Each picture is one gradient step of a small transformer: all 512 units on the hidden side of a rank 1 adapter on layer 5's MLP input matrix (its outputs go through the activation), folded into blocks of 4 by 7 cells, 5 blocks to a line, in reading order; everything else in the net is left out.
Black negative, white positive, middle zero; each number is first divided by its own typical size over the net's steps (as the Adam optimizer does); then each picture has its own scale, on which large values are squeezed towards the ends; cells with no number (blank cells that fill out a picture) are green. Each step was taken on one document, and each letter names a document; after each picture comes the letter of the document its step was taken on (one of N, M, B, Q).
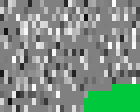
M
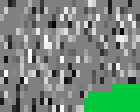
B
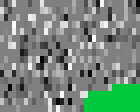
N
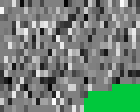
M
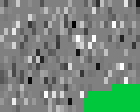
N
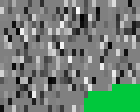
M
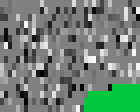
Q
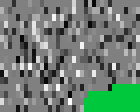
Q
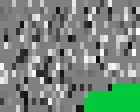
Q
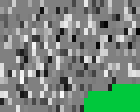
Q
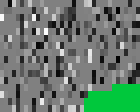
B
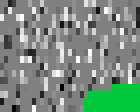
B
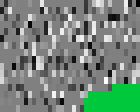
N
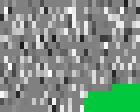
B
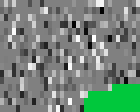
N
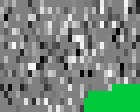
N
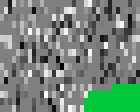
B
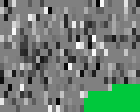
N
